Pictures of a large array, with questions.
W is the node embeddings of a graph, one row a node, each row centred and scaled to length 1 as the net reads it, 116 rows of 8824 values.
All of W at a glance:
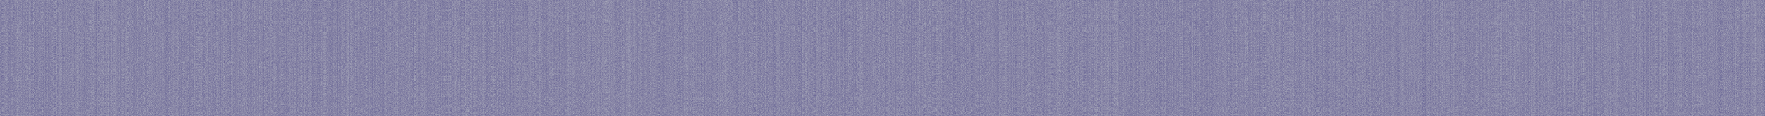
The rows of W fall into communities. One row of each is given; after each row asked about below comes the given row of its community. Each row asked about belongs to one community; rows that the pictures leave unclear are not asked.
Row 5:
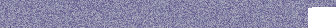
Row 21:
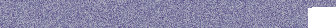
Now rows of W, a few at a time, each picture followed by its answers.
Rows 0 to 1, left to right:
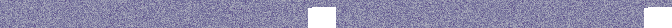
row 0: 21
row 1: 5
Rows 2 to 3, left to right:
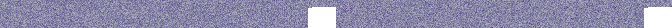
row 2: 5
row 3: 5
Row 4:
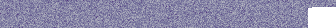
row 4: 5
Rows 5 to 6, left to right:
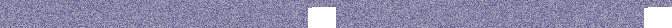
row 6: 21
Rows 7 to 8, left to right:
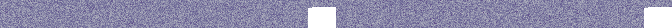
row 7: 5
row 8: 5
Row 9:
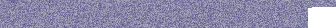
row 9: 21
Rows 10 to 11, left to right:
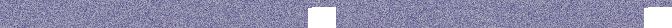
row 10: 21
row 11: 5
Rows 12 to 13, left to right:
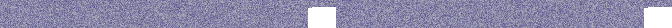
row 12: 5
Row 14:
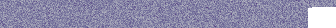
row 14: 5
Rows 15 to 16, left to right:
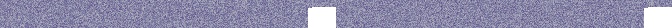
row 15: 5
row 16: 5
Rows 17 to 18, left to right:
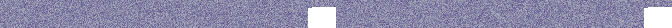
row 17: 5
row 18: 21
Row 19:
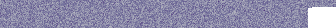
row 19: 5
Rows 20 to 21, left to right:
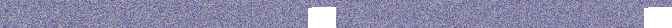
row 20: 5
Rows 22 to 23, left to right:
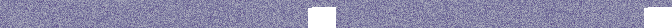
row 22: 21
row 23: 21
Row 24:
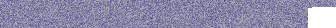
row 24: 21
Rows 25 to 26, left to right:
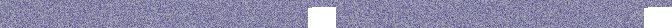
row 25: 5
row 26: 21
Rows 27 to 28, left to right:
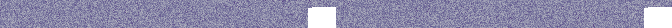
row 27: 5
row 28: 5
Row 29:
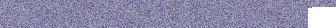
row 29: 5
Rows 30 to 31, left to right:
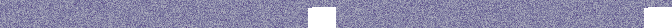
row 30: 5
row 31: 5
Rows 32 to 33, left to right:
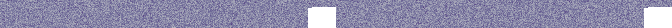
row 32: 21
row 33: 21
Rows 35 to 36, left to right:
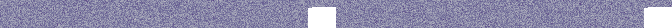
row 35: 5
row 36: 21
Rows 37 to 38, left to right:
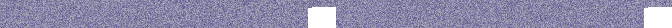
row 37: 21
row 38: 5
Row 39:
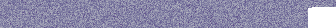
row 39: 21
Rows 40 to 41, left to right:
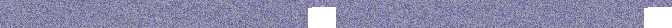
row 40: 5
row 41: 21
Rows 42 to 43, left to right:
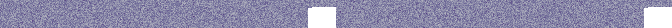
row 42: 5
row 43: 21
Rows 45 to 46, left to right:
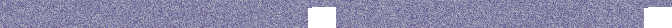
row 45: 5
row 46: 21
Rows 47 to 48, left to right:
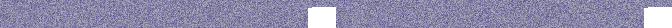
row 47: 21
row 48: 21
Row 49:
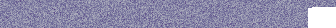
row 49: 21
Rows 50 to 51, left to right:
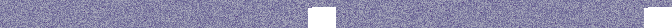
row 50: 21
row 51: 21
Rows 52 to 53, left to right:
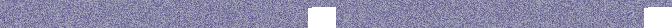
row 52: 21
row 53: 5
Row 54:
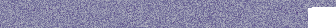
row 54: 21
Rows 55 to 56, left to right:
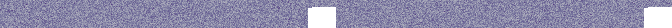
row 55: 5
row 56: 21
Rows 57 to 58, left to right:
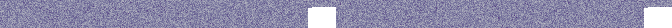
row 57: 5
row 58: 5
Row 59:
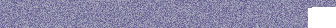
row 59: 21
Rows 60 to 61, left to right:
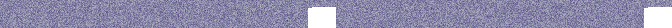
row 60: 5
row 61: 5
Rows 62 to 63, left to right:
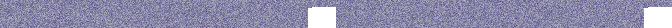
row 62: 5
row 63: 21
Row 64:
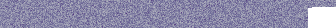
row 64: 21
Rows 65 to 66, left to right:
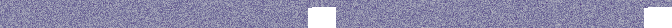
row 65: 5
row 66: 21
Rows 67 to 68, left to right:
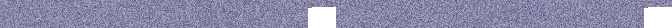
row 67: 21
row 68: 5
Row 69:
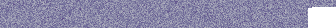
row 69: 5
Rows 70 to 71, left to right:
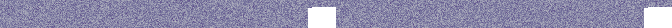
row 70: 21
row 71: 5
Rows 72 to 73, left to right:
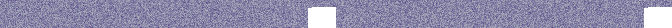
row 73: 5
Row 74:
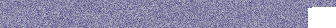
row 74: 5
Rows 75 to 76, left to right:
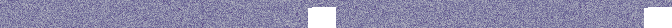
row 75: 21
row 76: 21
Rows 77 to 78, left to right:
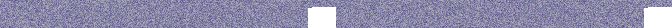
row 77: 21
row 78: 21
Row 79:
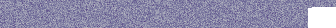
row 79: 21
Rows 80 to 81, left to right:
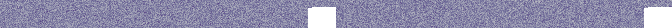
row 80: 21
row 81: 5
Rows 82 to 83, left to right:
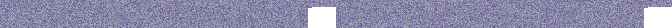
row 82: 5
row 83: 21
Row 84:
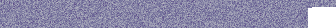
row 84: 5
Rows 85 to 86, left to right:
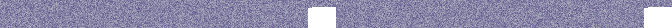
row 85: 5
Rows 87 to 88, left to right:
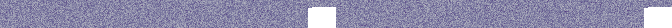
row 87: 5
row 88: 21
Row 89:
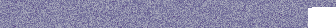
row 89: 21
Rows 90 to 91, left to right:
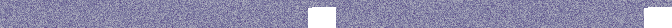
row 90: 5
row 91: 21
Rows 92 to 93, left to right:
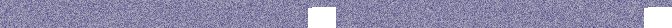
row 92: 5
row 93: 5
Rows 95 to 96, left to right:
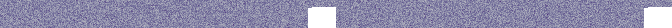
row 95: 21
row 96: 21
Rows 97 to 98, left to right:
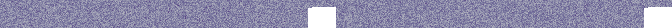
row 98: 5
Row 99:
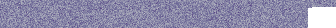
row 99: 5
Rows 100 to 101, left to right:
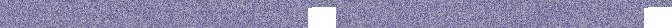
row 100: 21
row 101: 21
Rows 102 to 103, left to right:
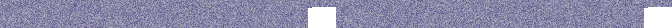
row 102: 5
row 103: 5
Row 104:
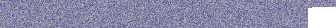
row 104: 21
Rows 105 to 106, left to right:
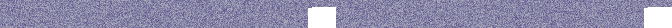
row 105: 21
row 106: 21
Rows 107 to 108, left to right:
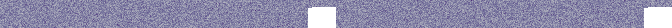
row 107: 5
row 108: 5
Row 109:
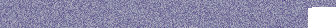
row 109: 5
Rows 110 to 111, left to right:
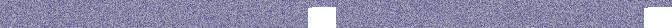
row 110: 5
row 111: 5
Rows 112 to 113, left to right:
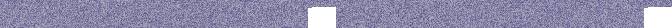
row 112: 21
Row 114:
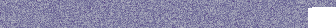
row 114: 5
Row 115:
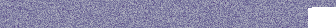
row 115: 21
